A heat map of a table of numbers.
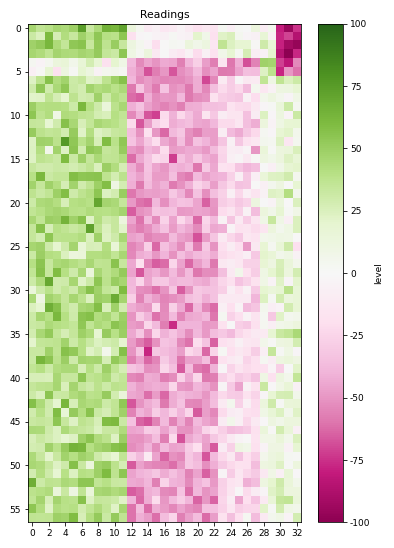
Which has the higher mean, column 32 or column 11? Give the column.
11
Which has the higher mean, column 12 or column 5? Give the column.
5
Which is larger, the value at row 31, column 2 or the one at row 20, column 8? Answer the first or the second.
the second
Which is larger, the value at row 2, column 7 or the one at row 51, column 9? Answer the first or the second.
the second
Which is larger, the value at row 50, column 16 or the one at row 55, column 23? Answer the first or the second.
the second
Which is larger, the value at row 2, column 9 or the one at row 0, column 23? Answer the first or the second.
the first
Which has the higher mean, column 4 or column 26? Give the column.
4
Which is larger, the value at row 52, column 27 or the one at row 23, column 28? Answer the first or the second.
the second
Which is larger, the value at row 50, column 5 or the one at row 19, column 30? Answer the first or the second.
the first
